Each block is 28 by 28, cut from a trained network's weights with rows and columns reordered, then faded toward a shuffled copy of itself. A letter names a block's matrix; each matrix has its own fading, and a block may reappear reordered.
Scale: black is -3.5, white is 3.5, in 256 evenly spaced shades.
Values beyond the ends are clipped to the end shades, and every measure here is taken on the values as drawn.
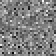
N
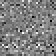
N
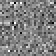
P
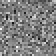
N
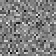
P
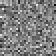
P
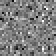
N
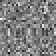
P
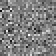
P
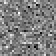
N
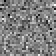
N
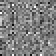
P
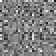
P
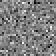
N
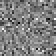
P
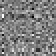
P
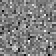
N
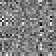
P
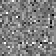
N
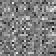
P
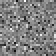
N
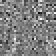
P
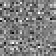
P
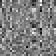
P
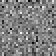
P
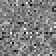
N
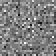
N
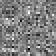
P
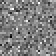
N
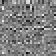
P
